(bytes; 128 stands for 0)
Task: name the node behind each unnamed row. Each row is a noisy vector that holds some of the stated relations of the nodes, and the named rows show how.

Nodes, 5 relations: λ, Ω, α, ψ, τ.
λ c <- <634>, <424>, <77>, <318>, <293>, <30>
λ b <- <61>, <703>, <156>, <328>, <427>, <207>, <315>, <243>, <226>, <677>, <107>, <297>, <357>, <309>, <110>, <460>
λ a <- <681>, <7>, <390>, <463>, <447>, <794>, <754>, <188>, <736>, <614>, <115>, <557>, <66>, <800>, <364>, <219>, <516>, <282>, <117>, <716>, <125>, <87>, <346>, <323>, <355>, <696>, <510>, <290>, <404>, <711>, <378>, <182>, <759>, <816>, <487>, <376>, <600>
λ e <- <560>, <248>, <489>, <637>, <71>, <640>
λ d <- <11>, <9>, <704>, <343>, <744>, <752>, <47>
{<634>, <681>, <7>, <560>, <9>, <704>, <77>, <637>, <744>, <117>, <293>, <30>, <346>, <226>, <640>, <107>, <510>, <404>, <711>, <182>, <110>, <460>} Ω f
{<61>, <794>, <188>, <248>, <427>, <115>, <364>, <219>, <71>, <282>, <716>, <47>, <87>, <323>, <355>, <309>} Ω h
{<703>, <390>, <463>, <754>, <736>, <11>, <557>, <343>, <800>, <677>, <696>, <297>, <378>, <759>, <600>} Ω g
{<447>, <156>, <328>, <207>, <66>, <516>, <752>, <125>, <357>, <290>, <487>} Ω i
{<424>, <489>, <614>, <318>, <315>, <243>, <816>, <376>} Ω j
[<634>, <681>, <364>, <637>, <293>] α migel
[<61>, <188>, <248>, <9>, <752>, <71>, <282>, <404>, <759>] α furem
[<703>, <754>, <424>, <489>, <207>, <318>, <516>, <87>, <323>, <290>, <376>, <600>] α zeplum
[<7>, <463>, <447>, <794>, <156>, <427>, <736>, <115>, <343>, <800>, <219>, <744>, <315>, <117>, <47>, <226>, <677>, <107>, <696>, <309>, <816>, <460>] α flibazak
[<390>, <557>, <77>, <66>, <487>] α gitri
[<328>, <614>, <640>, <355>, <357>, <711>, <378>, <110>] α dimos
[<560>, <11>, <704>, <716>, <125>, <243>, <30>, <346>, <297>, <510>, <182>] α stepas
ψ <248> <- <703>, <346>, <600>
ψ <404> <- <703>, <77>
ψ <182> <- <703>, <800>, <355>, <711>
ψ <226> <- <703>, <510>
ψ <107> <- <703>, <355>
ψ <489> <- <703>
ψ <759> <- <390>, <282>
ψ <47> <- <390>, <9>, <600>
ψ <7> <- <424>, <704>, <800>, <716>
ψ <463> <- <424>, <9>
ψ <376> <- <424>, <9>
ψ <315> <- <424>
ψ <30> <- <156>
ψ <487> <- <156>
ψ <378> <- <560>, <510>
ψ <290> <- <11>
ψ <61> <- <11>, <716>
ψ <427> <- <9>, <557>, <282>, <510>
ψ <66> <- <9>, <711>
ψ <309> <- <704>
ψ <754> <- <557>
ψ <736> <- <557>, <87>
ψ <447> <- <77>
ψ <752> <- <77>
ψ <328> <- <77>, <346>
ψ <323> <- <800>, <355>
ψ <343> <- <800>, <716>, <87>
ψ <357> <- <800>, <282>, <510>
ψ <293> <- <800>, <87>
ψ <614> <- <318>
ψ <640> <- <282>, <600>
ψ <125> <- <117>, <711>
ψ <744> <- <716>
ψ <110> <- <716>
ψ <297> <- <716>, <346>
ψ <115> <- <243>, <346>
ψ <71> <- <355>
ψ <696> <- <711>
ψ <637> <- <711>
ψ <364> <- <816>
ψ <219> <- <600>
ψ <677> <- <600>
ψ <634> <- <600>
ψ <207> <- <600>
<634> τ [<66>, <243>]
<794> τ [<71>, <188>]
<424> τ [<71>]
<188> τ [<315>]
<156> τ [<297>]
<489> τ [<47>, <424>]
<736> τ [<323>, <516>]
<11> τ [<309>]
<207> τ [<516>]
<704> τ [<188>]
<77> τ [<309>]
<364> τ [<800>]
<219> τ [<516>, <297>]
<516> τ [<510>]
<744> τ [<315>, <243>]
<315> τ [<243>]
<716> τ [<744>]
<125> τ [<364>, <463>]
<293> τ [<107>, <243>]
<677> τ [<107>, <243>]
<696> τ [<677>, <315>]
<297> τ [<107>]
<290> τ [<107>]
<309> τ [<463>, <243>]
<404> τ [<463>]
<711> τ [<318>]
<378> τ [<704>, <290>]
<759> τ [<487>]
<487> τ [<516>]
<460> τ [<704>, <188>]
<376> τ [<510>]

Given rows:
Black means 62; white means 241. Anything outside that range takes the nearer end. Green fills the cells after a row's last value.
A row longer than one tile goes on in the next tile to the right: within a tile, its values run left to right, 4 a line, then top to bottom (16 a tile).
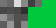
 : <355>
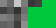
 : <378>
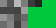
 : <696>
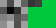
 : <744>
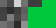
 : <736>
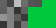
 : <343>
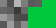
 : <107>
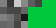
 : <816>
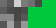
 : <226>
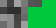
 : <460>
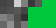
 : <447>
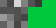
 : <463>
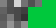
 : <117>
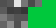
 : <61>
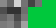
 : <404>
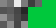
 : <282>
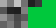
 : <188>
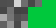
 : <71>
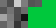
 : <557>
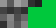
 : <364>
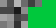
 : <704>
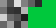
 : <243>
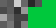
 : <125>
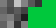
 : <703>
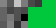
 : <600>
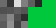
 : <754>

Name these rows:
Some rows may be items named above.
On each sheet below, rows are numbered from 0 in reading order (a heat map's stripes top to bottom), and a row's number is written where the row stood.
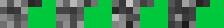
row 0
<309>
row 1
<711>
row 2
<11>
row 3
<516>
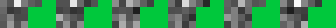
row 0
<7>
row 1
<752>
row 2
<637>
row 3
<754>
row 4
<343>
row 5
<614>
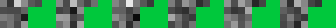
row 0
<816>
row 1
<704>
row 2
<390>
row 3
<156>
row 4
<309>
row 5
<376>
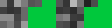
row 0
<460>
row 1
<487>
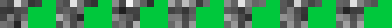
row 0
<736>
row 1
<66>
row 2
<614>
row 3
<711>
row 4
<346>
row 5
<47>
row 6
<110>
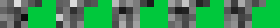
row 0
<390>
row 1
<248>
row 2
<293>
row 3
<188>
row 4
<77>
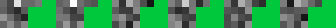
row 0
<30>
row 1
<182>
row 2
<489>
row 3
<716>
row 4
<376>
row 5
<318>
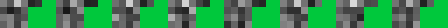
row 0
<794>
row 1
<290>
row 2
<125>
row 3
<297>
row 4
<207>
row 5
<716>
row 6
<800>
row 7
<219>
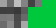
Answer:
<711>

